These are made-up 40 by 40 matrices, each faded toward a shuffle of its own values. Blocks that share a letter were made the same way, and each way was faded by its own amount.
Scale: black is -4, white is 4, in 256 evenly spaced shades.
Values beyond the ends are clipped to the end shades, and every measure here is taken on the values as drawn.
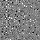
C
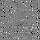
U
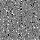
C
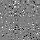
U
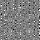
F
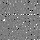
U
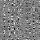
F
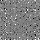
U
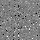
C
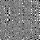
F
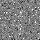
C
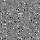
U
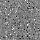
C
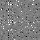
U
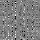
F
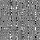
F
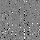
U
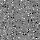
C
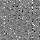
C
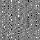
F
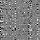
F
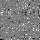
U
